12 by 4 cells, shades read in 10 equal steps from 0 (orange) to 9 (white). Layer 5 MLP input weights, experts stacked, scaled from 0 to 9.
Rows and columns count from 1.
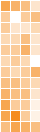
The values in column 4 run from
3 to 9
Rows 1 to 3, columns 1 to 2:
2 3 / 5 9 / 5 7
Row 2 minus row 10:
3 4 0 -4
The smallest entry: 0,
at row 11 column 2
